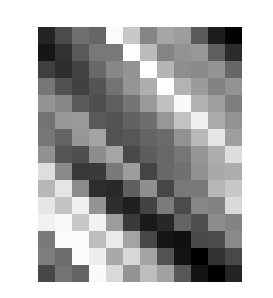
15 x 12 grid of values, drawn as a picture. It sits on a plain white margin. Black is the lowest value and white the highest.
Grain: diagonal, down to the right. Odd rows or columns: none. Slope: none.
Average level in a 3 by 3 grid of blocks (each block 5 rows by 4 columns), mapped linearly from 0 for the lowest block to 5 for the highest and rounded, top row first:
042 | 214 | 520
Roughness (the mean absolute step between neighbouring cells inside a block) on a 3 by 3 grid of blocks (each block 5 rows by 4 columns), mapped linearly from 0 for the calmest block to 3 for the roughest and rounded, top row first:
0 3 1 / 2 1 1 / 3 3 1
